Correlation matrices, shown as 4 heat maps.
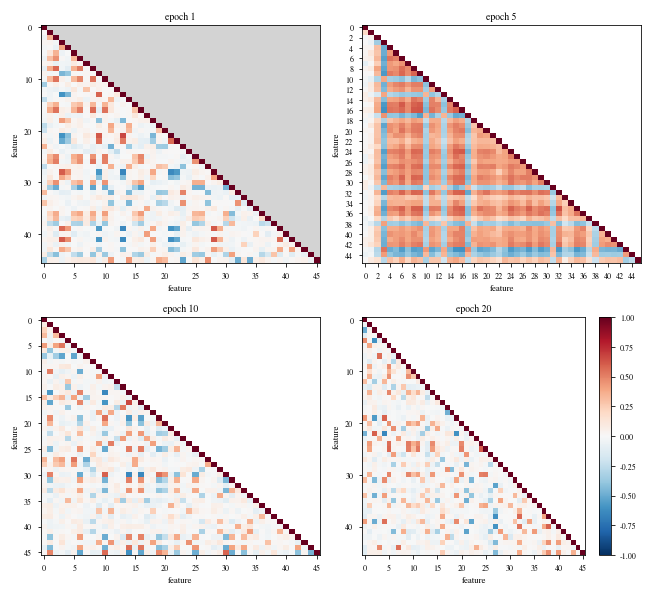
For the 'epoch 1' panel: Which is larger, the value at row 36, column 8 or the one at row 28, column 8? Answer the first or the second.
the first
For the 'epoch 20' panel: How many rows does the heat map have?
46
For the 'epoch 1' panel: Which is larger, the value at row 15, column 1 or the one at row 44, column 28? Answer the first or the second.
the first
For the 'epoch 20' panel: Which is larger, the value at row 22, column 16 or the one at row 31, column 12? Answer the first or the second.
the second
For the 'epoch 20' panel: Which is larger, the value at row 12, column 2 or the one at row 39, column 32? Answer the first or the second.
the second
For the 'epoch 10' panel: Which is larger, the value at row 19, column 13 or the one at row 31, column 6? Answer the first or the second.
the second
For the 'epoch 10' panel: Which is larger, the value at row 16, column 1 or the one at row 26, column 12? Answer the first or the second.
the second
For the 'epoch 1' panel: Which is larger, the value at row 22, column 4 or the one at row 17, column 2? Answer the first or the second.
the second
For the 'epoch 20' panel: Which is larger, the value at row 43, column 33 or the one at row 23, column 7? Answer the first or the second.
the second
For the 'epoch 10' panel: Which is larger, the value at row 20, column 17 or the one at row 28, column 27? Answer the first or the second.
the second
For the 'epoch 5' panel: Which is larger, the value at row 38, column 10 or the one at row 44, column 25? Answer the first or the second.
the first
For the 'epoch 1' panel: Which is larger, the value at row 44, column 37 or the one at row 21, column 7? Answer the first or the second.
the second
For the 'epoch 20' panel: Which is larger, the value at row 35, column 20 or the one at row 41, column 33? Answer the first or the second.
the second
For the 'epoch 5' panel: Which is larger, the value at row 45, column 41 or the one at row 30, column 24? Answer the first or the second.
the second
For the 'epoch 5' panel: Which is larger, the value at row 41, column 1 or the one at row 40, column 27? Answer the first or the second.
the second
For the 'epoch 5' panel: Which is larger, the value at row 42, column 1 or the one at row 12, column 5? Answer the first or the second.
the second
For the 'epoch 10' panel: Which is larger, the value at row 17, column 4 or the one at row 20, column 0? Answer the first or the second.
the second
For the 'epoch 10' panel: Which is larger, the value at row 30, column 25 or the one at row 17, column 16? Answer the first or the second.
the second
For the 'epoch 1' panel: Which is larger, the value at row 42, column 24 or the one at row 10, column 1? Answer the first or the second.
the second
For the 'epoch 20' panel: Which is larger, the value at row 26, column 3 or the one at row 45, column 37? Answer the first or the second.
the second
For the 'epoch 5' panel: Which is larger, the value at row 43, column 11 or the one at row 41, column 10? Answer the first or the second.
the second
